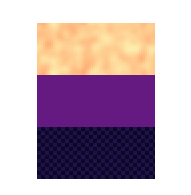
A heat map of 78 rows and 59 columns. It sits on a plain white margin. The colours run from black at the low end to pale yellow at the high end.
It is made of 3 by 1 panels. Panel 1,1: very high, blotchy, faint in contrast. Panel 2,1: low, flat. Panel 3,1: very low, checkered, faint in contrast.
